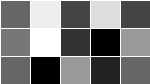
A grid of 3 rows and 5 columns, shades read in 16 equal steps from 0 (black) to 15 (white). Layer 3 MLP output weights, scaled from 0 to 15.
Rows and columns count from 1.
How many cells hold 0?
2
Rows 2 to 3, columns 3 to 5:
3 0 9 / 9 2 6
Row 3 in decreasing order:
9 6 6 2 0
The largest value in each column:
7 15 9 13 9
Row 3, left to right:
6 0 9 2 6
